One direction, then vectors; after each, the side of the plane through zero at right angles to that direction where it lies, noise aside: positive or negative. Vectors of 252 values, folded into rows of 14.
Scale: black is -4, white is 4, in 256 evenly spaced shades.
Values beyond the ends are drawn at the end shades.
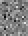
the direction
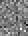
negative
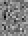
positive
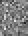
negative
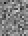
positive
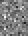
negative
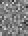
negative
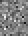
negative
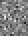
negative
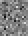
positive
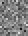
positive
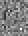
positive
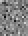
positive
